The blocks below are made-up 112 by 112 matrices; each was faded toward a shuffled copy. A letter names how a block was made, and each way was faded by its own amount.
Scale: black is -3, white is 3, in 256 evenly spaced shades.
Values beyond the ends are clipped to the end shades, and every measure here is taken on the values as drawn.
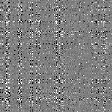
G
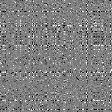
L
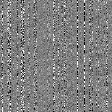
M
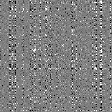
G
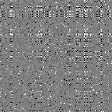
L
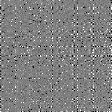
L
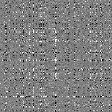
G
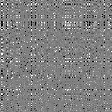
L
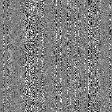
M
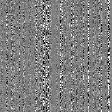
M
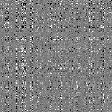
G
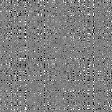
G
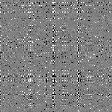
L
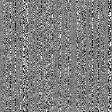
M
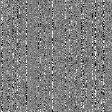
M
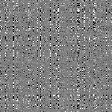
G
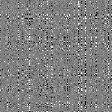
G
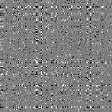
L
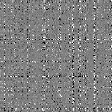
G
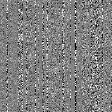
M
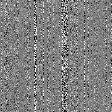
M
